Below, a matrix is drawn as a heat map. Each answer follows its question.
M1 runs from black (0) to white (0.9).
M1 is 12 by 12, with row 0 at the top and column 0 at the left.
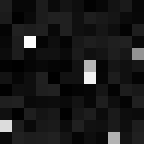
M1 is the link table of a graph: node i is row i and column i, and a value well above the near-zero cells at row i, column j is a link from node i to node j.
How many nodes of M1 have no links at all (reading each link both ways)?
2
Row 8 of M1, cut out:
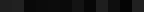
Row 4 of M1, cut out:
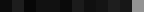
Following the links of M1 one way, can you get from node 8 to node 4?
no
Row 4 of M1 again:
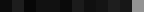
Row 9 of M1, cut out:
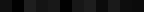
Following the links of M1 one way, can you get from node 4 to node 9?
yes
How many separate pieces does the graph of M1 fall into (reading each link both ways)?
6
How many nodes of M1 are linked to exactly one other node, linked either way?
8
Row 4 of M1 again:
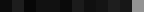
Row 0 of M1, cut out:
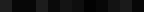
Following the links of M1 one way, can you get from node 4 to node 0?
no
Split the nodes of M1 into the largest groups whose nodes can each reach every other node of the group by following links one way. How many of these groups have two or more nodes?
0
